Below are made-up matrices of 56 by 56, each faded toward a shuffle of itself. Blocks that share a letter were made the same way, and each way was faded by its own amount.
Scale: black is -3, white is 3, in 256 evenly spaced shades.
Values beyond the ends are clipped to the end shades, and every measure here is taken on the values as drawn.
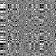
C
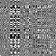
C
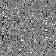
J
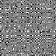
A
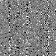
J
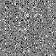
J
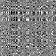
A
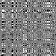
C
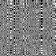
C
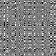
C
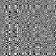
C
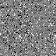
J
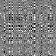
C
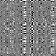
C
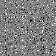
J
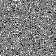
J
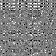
A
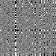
C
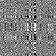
C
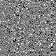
J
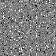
J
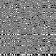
A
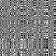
C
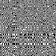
A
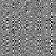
C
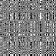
C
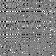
A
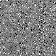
J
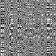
C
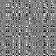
C
